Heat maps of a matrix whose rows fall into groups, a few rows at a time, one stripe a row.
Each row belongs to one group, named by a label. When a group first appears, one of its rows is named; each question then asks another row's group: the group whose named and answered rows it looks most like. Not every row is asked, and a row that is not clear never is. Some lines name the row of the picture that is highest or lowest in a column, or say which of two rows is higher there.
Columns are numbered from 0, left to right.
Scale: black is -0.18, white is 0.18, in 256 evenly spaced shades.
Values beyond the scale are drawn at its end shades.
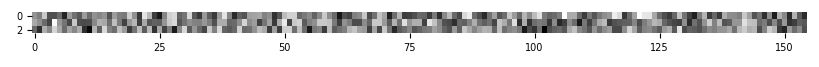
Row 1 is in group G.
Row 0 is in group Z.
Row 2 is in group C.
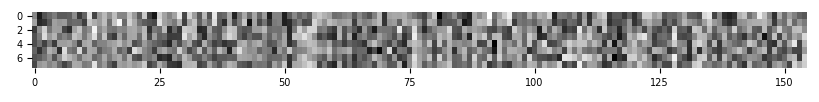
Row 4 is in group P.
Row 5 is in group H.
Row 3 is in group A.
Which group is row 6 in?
P
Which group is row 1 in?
G
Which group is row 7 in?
A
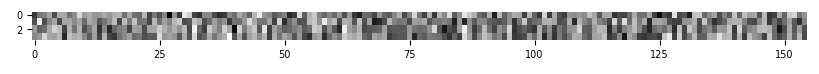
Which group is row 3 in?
C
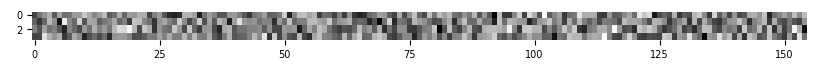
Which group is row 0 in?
A
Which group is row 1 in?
H
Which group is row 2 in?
Z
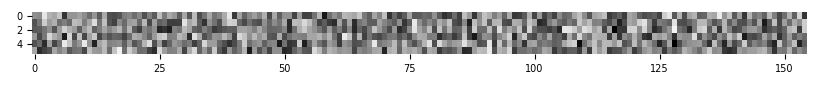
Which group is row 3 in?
H
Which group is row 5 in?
G
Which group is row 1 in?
A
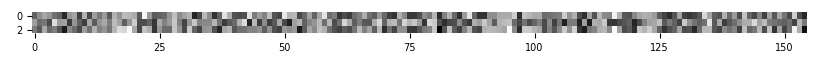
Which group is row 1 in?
G
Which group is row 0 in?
Z
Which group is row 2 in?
Z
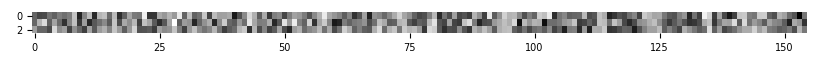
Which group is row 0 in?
G
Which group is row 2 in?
G
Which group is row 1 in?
Z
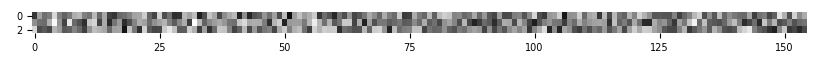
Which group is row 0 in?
A
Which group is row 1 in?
H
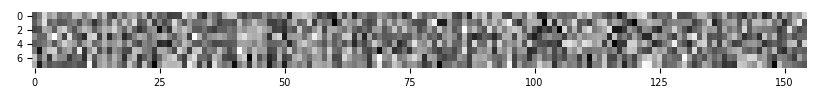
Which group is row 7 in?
G
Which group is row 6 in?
G
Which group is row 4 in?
P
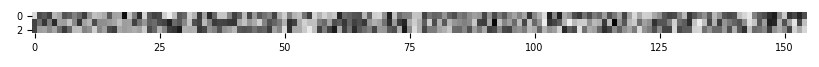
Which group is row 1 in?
P
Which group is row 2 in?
A
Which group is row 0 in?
G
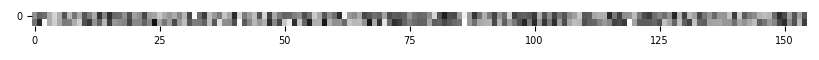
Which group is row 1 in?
C
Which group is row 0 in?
C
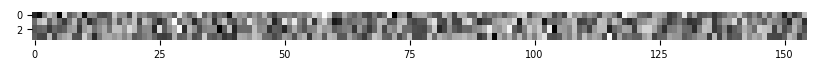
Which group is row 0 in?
H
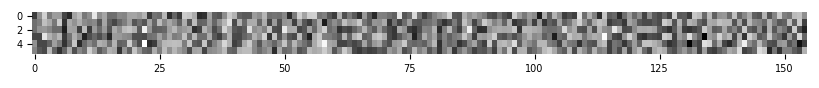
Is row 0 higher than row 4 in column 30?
Yes
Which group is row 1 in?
C
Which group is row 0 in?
A
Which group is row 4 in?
G
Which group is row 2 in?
Z
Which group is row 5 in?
H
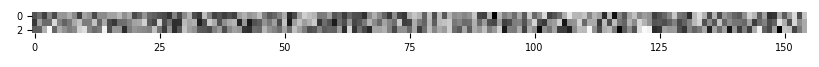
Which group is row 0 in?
P
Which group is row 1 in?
A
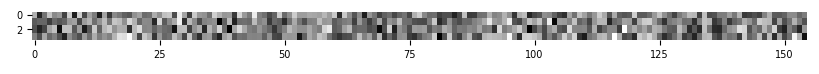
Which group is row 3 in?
Z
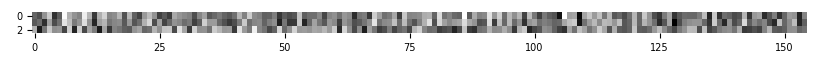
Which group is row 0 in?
P
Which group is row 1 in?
P
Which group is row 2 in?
H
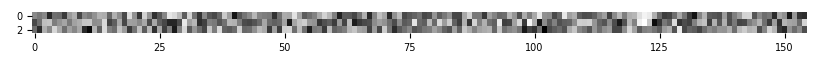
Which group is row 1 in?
A
